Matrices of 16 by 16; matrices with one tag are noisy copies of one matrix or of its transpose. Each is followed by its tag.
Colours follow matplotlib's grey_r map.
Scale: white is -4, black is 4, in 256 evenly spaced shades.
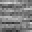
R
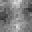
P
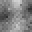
P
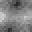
P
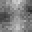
P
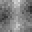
P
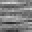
R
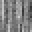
R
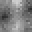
P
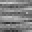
R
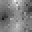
P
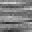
R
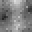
P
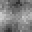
P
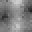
P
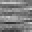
R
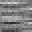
R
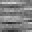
R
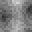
P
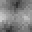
P
